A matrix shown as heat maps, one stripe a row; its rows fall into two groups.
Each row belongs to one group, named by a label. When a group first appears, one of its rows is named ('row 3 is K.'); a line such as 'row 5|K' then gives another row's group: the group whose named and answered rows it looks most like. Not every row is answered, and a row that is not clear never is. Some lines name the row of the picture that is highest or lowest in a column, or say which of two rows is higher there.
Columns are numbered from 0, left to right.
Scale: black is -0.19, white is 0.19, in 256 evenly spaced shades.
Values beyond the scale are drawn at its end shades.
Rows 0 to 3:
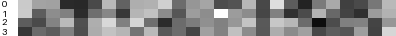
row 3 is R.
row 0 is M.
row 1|M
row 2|R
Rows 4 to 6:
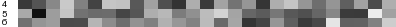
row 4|R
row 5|M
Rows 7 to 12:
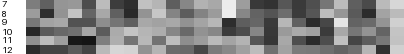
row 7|M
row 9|M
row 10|R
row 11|M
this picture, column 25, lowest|12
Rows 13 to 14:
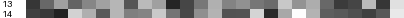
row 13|R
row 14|R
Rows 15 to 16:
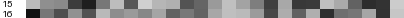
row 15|M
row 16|R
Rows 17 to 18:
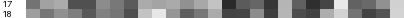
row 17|M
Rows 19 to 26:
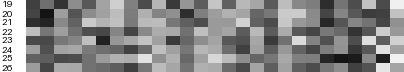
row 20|R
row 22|M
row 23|R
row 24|M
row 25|R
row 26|M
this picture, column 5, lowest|23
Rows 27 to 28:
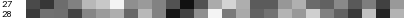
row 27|R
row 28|R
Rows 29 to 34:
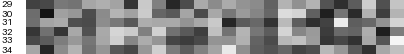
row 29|R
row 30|R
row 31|M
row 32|R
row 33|R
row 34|M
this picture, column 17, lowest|31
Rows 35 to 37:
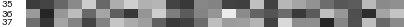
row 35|R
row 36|M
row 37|R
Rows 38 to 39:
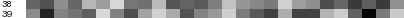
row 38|R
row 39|M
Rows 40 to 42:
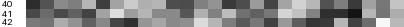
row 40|R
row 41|R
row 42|M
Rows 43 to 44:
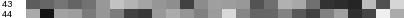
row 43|R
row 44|M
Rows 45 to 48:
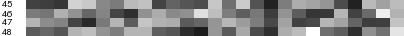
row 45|R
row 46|M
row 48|R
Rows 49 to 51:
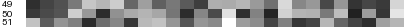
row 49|R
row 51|M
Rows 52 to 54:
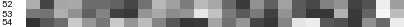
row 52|M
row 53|M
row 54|R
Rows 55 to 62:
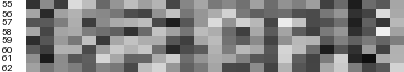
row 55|R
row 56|M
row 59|R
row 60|R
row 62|M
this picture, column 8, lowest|56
